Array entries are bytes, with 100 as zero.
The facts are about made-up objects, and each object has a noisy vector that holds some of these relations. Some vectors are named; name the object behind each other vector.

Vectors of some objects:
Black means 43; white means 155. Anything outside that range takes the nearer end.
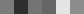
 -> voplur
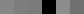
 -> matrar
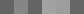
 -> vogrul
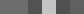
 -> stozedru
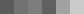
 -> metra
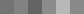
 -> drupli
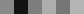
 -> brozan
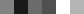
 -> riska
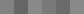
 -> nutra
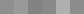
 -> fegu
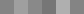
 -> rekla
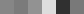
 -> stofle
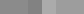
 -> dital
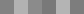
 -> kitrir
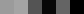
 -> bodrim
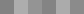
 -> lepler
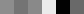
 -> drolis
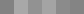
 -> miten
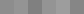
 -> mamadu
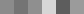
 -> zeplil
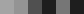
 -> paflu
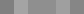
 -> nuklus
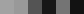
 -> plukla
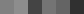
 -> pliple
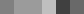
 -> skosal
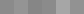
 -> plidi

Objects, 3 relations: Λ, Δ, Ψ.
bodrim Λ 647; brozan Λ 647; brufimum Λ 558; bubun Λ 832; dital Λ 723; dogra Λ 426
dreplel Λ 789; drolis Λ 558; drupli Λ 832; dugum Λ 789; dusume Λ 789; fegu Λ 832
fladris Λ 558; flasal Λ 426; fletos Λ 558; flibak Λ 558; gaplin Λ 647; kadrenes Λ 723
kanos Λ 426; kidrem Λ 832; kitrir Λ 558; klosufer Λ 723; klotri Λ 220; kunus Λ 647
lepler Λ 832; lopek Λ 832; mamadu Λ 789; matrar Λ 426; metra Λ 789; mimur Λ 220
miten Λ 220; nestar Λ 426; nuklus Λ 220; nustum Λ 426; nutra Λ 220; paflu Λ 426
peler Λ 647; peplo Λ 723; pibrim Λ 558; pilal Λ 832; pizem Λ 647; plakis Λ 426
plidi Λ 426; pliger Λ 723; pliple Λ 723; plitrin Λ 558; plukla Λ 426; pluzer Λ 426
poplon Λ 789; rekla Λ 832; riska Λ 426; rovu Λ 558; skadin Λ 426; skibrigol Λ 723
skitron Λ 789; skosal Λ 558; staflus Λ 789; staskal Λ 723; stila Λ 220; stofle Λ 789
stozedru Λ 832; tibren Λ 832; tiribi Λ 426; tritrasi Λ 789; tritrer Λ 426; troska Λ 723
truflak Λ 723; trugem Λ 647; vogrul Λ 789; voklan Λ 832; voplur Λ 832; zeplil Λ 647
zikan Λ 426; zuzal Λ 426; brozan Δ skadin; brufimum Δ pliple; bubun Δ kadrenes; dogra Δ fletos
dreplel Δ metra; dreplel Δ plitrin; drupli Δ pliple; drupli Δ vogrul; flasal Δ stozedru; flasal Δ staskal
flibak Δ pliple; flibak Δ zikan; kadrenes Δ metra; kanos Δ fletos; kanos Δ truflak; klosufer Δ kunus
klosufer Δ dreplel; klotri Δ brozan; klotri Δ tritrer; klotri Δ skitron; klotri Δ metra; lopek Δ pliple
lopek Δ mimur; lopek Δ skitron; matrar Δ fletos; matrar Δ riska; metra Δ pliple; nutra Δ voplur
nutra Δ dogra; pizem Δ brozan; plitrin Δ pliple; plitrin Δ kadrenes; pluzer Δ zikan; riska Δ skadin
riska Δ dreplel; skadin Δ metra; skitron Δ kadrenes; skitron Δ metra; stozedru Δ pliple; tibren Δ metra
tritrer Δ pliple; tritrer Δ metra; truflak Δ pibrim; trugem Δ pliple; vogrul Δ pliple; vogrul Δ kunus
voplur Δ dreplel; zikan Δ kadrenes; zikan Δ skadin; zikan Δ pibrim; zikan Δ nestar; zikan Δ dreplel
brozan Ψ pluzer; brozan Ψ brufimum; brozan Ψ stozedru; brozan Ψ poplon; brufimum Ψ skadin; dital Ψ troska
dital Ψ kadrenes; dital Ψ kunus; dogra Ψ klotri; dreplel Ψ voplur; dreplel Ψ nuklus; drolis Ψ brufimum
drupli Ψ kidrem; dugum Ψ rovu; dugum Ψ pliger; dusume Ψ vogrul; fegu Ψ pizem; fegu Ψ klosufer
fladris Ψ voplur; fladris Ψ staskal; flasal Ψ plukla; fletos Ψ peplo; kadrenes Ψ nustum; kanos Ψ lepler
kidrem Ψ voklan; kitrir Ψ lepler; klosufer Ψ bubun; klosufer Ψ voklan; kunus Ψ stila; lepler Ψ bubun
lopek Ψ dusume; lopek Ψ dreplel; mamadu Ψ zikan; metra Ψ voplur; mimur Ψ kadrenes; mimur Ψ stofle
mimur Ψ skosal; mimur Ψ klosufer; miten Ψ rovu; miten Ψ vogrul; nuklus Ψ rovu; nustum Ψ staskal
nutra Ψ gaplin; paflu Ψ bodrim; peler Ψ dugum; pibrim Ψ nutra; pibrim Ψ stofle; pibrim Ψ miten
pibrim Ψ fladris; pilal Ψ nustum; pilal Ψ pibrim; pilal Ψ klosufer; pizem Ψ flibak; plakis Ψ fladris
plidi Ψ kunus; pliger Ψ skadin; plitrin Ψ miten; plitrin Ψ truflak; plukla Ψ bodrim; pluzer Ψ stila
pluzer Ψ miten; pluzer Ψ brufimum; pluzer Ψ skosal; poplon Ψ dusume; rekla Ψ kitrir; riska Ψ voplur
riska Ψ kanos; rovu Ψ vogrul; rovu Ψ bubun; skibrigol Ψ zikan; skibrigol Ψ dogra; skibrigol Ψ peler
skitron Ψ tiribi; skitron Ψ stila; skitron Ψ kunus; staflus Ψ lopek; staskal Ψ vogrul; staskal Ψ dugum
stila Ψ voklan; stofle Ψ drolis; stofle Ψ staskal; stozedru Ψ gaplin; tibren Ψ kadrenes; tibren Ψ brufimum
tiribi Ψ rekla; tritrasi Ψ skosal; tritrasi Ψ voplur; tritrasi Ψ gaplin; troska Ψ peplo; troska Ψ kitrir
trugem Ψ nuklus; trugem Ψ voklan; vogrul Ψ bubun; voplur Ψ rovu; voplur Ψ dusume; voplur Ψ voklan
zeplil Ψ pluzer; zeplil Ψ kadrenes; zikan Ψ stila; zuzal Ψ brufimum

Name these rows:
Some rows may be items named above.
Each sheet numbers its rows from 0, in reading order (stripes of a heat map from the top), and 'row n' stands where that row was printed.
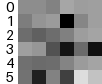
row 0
dital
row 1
dogra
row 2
plitrin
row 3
plukla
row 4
plitrin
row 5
dreplel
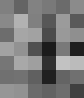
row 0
nutra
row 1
peplo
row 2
bubun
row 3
paflu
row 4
kanos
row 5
tritrer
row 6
nestar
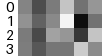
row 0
pluzer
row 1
zuzal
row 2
tibren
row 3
klosufer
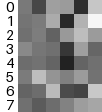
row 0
tibren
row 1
skitron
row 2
trugem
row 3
pizem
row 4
tritrer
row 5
voklan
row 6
kadrenes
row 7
plitrin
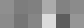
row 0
skibrigol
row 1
zeplil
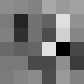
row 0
dital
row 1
voplur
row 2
zikan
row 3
brufimum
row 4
flibak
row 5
truflak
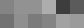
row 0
gaplin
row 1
lopek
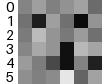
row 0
kunus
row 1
skadin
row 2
voklan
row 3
fletos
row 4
flasal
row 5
mimur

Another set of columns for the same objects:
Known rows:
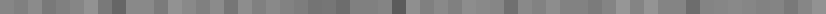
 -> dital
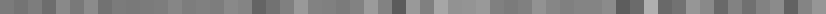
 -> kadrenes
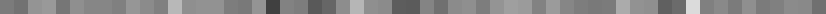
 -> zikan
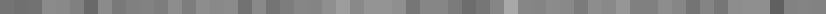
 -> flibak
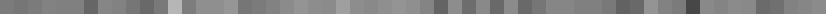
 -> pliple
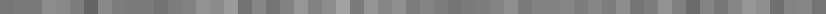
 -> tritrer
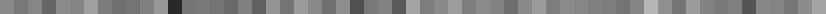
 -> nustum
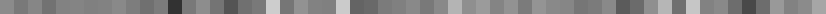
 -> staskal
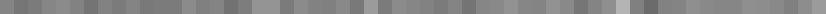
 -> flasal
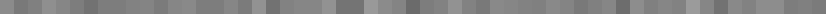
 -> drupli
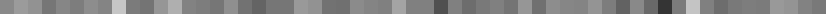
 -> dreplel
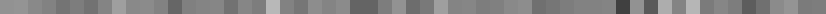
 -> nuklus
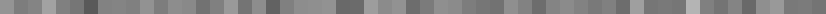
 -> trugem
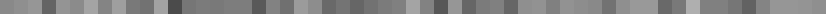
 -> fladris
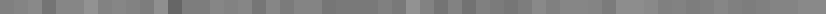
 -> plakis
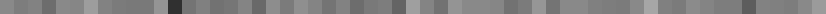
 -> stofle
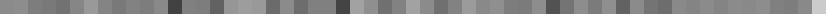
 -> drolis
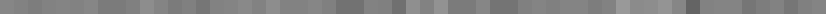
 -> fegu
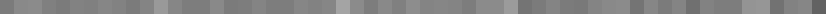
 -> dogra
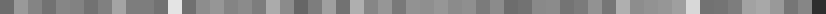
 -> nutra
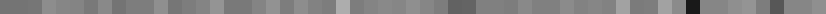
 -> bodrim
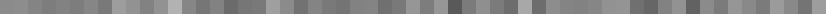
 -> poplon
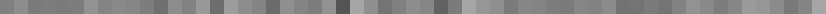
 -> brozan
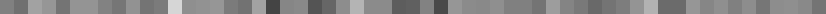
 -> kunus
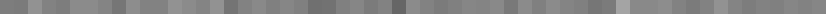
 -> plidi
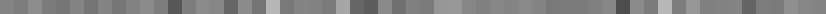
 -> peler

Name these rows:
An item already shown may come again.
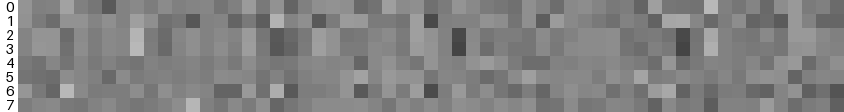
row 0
trugem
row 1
vogrul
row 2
metra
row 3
metra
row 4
mimur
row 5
flibak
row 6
klosufer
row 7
fletos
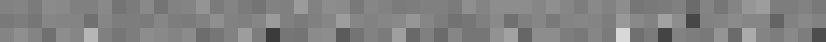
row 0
pizem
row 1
skosal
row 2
kanos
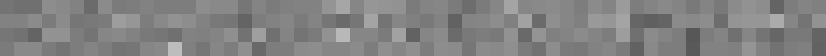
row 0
flibak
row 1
lopek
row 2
bubun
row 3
fletos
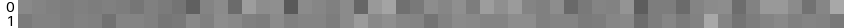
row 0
tibren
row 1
plitrin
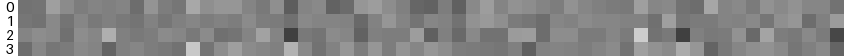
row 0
skitron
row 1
mimur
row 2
kanos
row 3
gaplin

